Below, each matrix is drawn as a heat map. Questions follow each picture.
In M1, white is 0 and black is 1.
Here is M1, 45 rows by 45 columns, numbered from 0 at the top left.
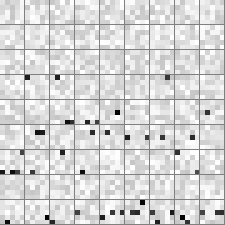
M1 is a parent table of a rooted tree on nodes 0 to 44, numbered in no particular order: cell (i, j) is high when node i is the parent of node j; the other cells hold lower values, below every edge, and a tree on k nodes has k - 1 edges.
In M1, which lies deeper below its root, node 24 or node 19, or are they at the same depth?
node 19
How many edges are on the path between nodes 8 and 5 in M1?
4
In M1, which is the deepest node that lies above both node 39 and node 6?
34
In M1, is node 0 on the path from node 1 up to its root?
no
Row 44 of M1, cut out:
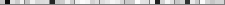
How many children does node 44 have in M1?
4
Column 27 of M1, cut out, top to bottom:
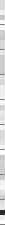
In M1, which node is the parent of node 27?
42
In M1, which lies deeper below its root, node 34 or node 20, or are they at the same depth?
node 20
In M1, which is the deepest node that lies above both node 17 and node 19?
24
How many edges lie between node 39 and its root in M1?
2
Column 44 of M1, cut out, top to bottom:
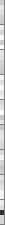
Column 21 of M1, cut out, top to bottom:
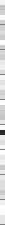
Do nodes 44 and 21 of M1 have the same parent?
no
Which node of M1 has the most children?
42
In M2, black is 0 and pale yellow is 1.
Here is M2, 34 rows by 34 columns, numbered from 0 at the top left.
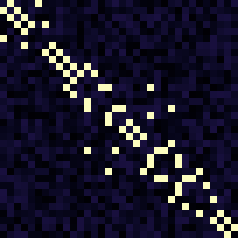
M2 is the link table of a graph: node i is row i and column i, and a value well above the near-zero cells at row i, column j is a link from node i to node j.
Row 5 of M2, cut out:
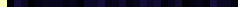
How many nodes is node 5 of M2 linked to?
1
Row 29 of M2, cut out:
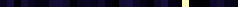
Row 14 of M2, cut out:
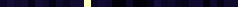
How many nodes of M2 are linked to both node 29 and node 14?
0
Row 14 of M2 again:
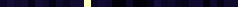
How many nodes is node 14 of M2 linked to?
1
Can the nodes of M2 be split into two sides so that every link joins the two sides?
yes
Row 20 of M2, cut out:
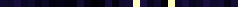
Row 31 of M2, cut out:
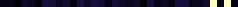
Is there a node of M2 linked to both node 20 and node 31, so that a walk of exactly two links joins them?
no
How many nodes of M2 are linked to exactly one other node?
8
